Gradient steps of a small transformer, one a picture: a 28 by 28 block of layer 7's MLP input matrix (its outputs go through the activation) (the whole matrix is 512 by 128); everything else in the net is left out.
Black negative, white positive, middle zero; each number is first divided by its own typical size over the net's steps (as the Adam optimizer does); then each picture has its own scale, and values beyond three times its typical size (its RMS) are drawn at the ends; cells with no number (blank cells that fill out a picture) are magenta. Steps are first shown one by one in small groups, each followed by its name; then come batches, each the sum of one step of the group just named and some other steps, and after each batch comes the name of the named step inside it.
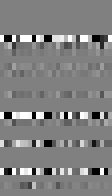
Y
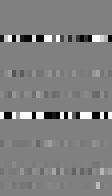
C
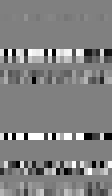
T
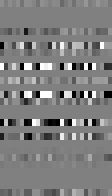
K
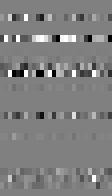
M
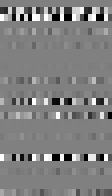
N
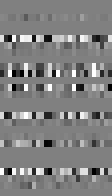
Y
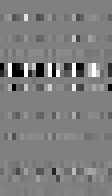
T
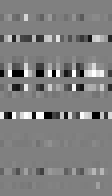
C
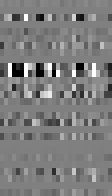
K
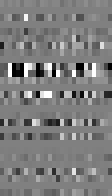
K
